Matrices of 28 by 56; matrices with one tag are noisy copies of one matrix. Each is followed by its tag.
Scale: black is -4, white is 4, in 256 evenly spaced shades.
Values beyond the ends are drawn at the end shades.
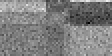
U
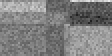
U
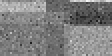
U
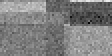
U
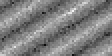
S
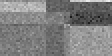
U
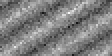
S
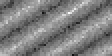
S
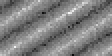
S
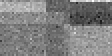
U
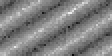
S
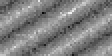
S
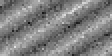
S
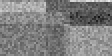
U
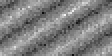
S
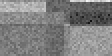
U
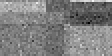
U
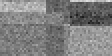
U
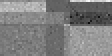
U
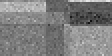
U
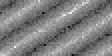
S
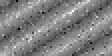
S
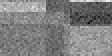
U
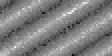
S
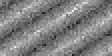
S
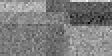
U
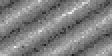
S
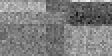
U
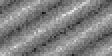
S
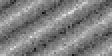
S
